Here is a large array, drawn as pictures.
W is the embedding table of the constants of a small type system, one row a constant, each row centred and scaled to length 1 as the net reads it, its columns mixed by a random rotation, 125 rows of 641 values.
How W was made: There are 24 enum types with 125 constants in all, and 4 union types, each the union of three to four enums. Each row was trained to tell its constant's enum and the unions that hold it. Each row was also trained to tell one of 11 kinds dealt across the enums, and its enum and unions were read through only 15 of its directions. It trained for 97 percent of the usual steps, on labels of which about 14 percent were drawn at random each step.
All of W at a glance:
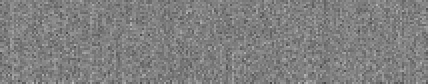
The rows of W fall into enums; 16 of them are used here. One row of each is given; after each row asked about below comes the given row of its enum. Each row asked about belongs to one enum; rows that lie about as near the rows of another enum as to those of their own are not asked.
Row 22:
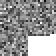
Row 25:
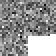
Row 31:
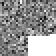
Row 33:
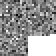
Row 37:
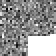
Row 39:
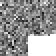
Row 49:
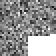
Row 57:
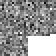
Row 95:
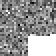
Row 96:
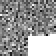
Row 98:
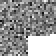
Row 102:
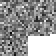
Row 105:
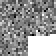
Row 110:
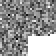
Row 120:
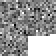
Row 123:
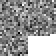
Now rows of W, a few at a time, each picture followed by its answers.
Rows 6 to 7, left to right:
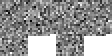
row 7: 57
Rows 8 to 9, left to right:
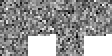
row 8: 49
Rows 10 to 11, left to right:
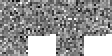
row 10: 25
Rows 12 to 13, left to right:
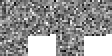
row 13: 22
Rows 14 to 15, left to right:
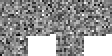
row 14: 105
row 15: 57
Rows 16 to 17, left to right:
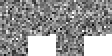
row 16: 33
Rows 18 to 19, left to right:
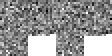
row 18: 96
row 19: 25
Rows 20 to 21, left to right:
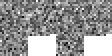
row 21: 102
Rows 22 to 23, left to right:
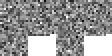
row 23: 25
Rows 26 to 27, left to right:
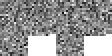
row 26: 96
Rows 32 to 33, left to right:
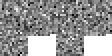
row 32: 123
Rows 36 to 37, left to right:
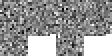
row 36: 123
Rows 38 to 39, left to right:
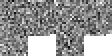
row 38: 25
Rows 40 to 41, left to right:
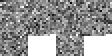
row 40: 39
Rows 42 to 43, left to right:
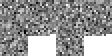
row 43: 25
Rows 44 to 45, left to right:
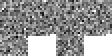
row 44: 98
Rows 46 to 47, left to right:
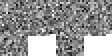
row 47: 39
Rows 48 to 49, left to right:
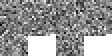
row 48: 98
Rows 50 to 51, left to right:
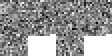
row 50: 98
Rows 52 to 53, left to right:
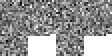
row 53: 123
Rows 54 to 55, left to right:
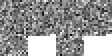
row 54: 98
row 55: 33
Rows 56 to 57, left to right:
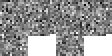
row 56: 37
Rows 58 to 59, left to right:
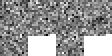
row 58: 49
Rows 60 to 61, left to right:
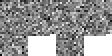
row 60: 49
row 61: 39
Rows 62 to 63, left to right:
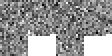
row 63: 49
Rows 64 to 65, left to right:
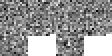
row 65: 96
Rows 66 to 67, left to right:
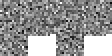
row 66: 123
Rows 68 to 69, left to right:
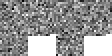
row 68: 57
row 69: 102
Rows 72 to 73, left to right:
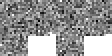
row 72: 102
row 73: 37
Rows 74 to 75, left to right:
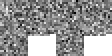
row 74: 33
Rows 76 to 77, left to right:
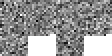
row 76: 120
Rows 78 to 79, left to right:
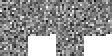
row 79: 57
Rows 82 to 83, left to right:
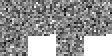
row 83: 102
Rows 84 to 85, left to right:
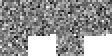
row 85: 98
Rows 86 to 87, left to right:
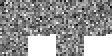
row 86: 57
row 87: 33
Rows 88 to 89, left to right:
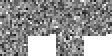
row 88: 33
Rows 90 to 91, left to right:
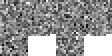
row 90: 33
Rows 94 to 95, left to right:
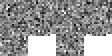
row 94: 102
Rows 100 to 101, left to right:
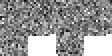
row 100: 96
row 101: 120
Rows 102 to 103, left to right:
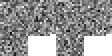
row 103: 120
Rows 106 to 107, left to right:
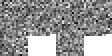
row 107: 37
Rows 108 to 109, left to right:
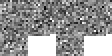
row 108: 98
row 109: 49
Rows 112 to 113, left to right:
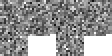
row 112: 39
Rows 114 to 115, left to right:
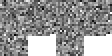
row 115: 123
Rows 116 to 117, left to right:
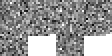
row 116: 49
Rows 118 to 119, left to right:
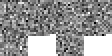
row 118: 25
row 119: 120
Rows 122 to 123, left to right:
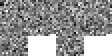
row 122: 57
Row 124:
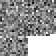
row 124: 120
